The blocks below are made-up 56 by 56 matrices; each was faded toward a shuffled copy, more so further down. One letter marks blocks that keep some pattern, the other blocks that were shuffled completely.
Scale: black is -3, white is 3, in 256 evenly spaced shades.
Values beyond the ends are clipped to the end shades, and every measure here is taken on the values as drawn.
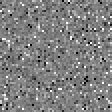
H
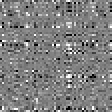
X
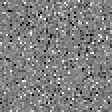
H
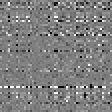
X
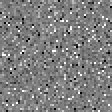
H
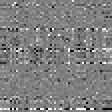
X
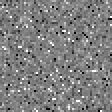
H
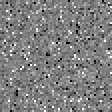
H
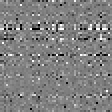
X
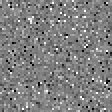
H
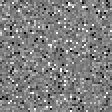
H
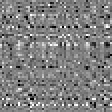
X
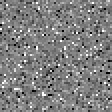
H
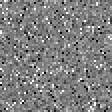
H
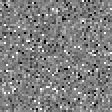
H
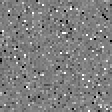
H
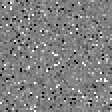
H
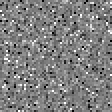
H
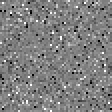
H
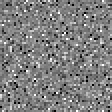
H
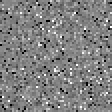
H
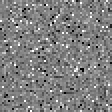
H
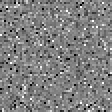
H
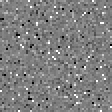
H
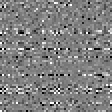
X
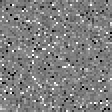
H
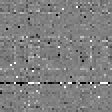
X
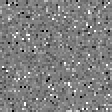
H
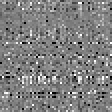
X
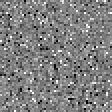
H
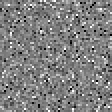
H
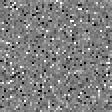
H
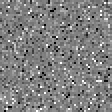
H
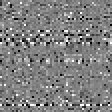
X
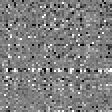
X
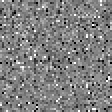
H
